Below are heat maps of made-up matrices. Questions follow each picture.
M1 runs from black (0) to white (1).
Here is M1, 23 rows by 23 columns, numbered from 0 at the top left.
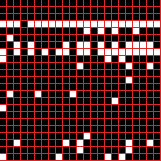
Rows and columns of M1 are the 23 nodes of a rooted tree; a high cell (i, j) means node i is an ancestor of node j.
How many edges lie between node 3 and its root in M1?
0
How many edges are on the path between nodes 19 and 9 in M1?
4
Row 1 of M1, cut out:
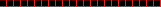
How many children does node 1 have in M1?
0
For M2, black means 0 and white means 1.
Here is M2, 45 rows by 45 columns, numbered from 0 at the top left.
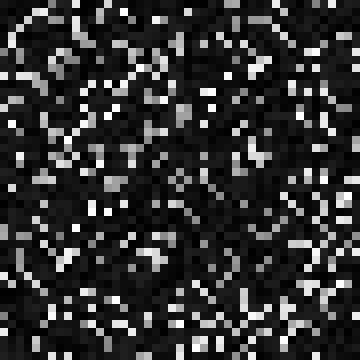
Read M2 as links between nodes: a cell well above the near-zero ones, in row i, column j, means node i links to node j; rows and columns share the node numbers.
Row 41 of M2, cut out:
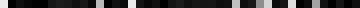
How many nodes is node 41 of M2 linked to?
8
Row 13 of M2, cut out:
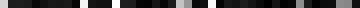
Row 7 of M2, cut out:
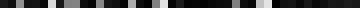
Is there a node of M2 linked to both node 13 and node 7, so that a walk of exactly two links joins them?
no
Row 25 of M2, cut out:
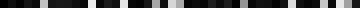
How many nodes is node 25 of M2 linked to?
11
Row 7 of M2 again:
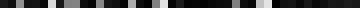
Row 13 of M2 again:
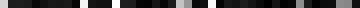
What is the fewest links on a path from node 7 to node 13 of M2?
3
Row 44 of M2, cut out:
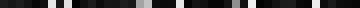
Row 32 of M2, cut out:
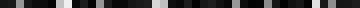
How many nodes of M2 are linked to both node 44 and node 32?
3
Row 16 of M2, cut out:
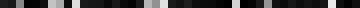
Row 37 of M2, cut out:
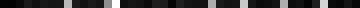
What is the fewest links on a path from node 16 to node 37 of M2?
3
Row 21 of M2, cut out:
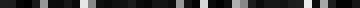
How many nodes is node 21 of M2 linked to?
9
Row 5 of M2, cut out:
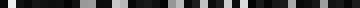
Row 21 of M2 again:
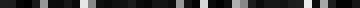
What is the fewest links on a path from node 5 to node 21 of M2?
1
